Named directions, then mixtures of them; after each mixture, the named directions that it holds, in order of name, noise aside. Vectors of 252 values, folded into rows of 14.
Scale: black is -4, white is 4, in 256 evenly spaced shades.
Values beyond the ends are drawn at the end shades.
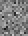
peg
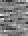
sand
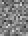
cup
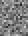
cup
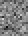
cup, peg, sand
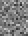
cup, peg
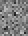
peg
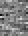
cup, sand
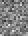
cup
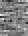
sand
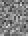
cup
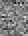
cup, peg, sand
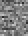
cup, peg, sand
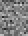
cup, peg, sand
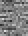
cup, sand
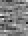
sand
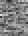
peg, sand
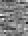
sand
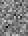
cup, peg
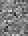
cup, peg, sand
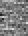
peg, sand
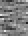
sand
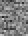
cup, peg, sand
